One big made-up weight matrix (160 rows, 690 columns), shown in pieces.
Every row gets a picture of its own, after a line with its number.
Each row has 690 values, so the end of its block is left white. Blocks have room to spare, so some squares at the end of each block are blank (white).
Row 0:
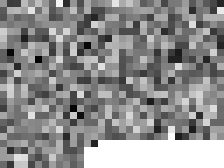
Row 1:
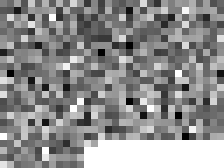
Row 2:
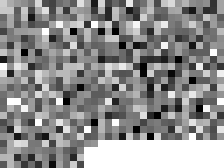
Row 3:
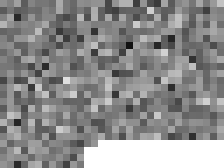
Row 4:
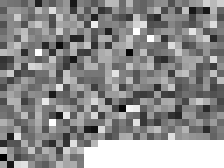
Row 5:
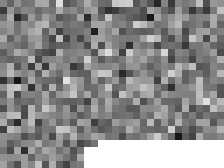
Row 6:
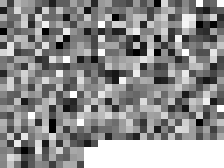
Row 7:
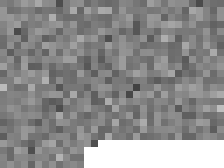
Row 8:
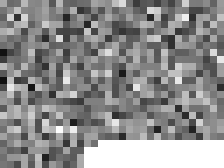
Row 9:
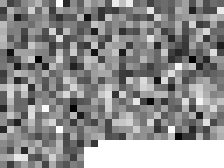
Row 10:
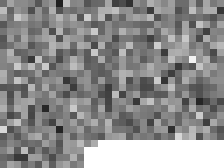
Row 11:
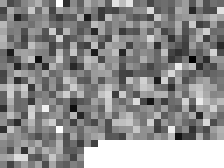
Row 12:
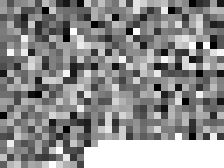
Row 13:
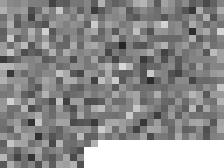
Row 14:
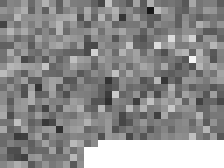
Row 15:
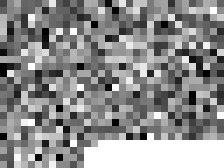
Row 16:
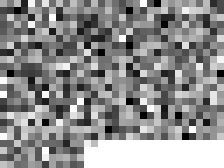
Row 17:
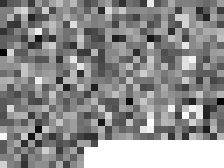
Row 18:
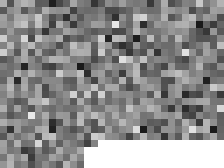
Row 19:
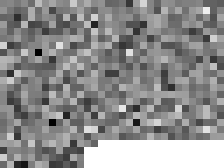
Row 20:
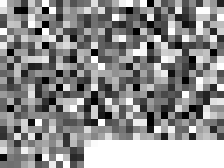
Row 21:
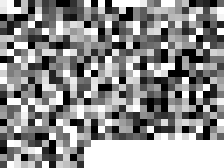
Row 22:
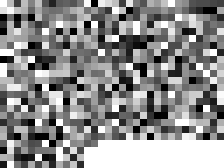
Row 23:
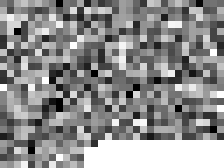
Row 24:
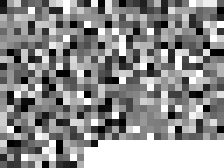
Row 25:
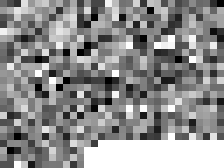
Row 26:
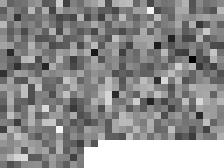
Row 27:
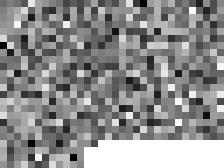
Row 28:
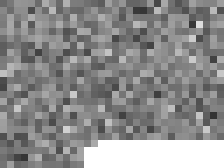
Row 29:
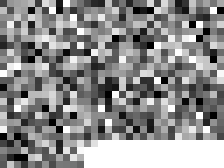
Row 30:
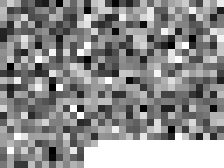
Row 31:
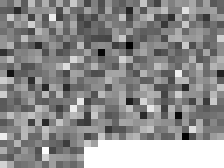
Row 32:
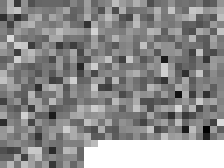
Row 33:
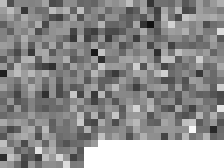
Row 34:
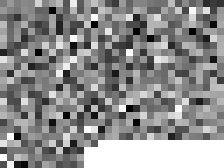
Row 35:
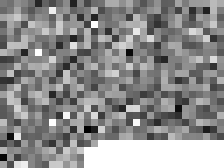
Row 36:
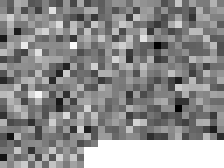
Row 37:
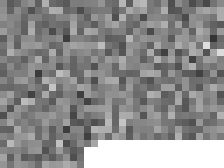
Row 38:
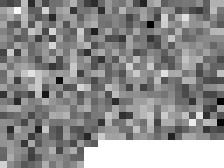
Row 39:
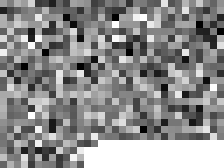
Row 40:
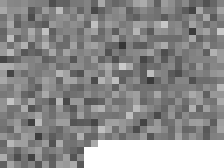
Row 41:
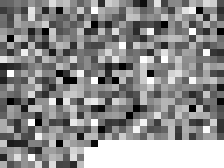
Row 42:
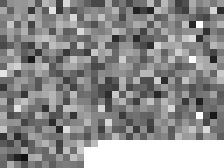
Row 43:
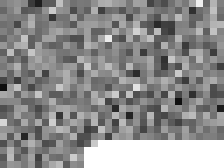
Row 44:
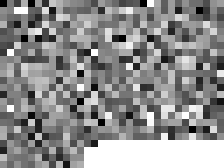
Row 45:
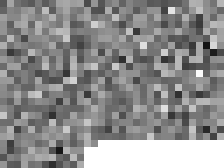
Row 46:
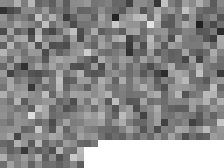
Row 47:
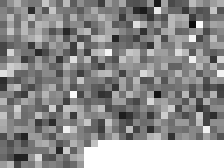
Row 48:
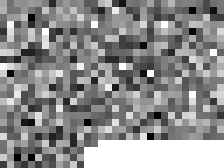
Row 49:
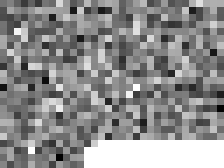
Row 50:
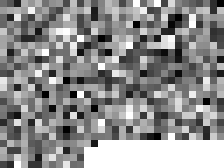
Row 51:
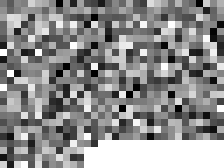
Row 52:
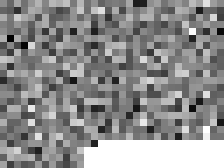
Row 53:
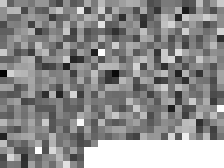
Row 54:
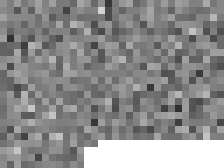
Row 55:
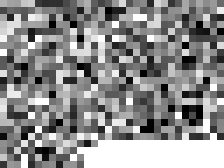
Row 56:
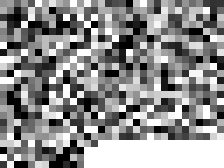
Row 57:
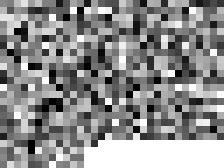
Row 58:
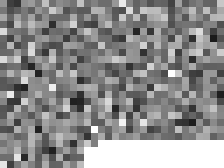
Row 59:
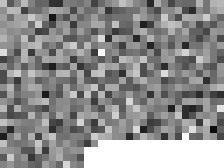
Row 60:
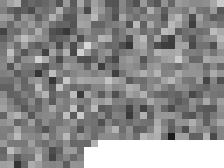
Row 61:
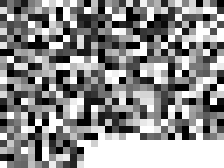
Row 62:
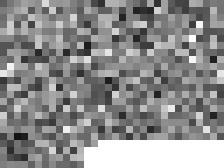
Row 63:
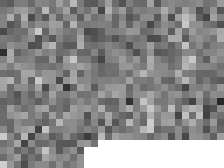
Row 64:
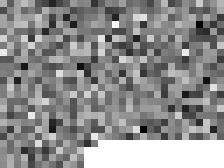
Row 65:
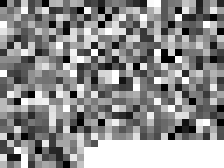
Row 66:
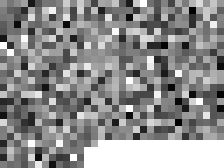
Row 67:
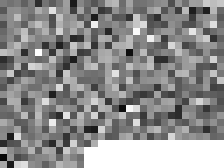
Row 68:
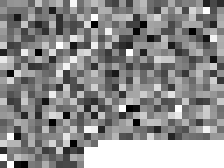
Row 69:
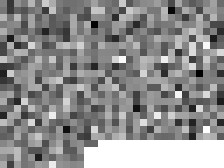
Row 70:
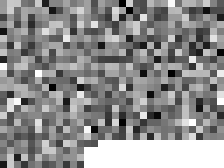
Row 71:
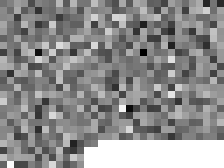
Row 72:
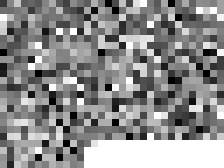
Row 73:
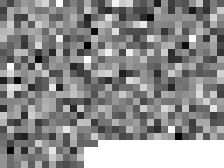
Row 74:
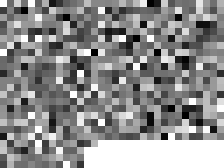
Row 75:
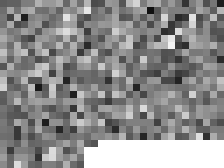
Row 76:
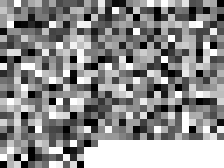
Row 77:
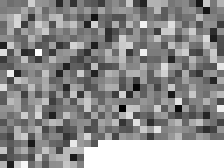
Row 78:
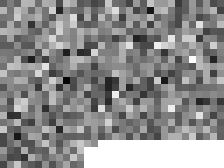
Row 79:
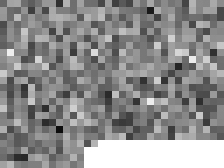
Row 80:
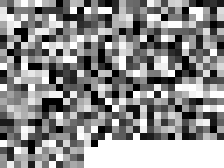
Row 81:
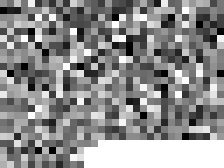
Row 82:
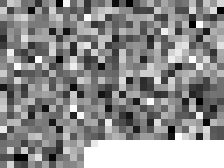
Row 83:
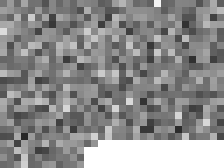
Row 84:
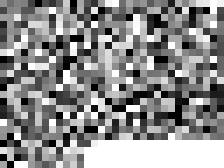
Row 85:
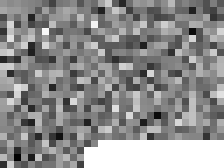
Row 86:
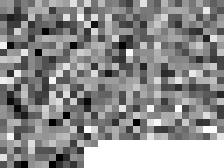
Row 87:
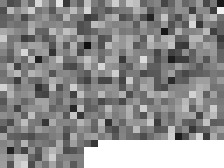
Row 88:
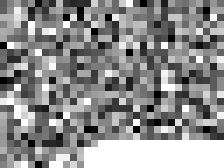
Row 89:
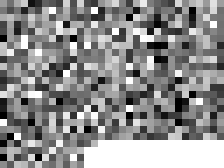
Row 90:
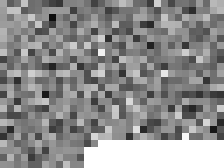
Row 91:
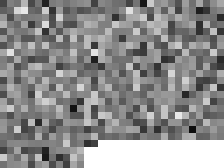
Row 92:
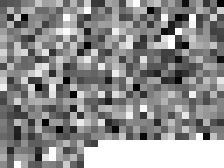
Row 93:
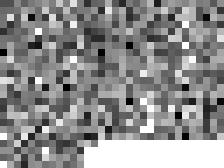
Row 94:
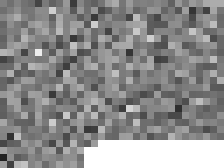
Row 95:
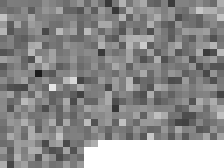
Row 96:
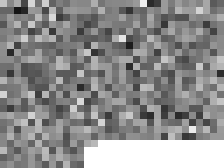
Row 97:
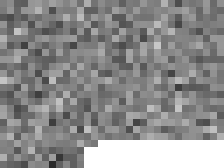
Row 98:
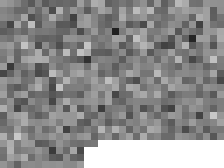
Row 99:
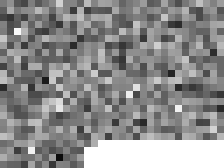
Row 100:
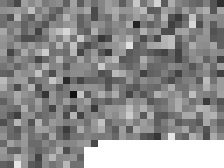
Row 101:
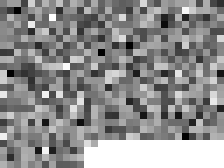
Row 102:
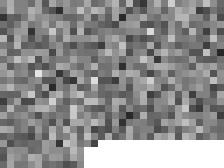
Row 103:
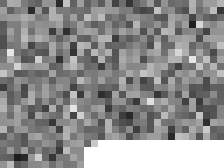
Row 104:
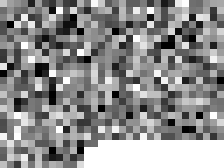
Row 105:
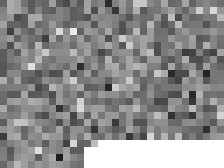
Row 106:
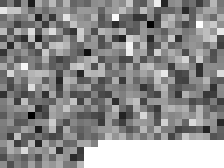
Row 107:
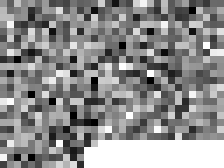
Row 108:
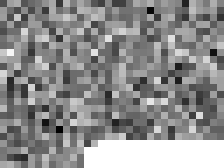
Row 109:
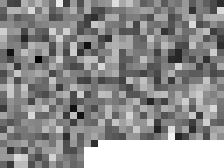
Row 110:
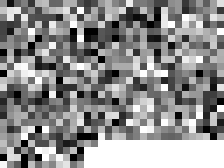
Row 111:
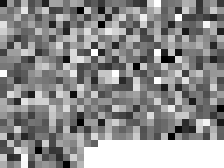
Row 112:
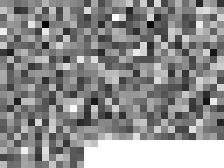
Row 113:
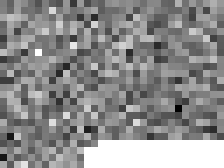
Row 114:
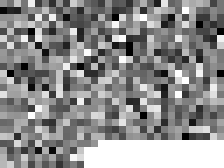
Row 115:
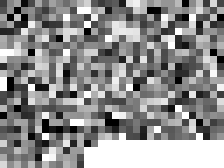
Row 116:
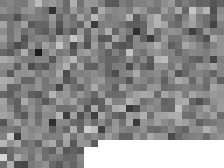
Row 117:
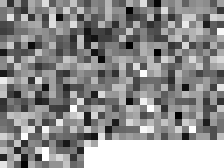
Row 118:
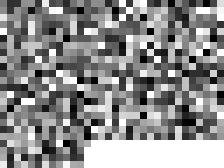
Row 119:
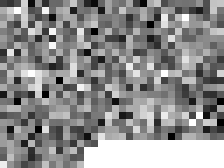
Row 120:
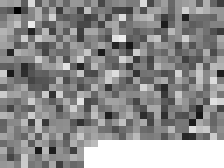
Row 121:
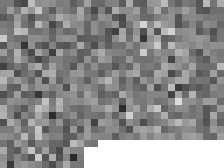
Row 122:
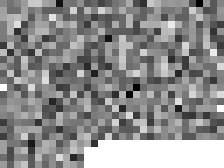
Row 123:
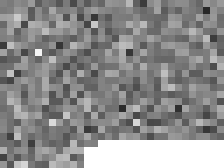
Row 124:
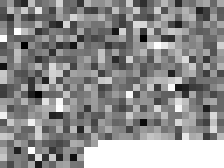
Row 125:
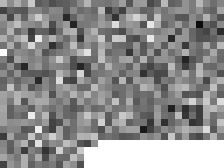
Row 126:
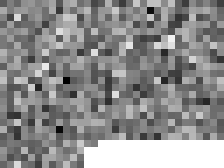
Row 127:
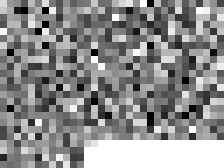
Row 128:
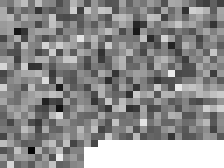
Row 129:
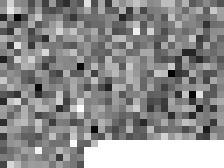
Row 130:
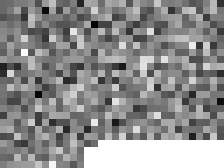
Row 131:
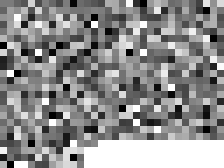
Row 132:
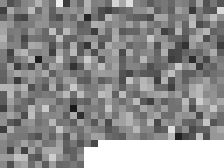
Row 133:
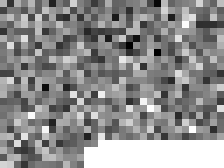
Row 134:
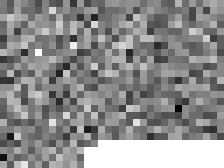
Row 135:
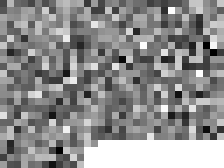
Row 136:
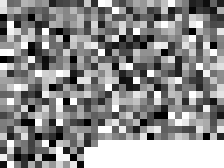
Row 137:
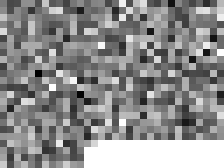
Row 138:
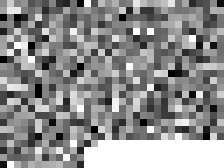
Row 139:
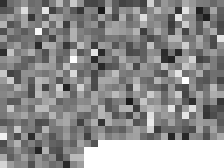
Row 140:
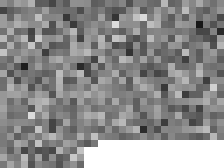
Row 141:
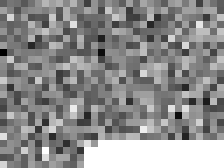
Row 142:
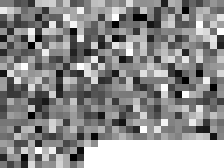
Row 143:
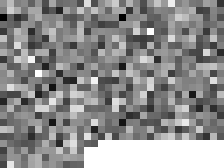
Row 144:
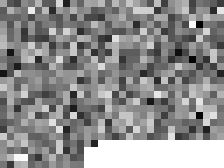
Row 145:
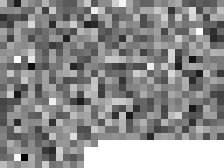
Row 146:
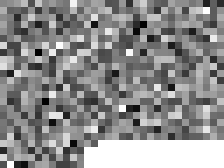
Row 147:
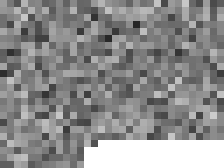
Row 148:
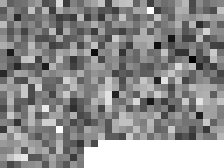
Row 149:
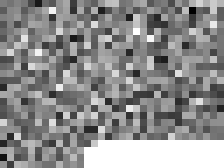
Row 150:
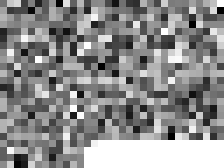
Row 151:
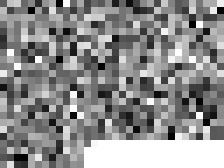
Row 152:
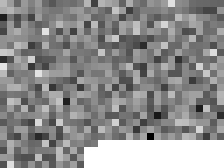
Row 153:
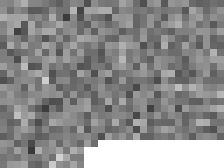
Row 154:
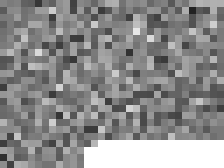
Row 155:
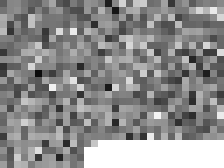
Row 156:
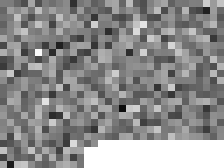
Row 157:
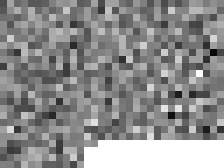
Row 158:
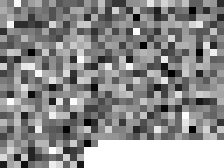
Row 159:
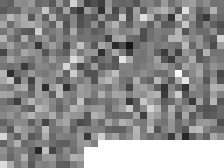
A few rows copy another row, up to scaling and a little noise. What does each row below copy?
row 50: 100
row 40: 13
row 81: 114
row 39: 140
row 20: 127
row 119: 38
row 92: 75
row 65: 111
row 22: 152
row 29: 42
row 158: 76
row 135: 45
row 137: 118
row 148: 26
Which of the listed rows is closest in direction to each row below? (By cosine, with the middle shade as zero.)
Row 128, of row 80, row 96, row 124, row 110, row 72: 80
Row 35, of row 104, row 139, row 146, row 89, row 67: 67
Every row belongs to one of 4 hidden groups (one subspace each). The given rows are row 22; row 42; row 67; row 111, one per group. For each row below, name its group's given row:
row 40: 22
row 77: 67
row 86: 67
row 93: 111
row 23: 67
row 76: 22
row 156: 67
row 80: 67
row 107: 22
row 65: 111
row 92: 42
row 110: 111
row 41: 22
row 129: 22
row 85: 22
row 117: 111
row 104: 42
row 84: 67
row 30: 42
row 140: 111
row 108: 42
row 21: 22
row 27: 67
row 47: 42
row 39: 111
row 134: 67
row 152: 22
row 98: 42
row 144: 42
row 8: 42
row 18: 111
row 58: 22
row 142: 111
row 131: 67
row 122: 67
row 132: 42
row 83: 111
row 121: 67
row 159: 111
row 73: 42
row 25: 42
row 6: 111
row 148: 42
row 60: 42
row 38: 111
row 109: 42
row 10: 42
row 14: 42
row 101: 111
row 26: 42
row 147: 42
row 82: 42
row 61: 111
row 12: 22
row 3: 42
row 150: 42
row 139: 111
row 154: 67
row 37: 22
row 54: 22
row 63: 111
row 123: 67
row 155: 22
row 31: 111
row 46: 111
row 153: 67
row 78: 42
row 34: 67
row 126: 42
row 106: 111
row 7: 67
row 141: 111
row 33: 111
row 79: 42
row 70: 22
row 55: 111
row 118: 22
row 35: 67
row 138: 22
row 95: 22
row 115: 42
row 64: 111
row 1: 111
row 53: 111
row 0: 42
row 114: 111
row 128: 67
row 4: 67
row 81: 111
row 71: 67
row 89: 67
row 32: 22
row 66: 67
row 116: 67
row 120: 111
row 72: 22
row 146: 67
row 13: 22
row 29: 42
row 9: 42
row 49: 67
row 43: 67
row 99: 67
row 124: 67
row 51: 67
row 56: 67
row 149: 67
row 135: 22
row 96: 111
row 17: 111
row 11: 42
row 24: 22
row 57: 67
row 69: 22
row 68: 67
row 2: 22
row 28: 42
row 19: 67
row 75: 42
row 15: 22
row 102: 22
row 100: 42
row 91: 111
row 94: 67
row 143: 22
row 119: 111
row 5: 42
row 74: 111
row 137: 22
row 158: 22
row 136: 22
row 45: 22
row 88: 67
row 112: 111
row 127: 111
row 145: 22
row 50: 42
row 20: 111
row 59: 111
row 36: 67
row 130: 22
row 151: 42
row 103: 42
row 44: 111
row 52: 22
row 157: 22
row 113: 67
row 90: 111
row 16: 111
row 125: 111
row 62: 42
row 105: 22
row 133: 111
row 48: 22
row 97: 67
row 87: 42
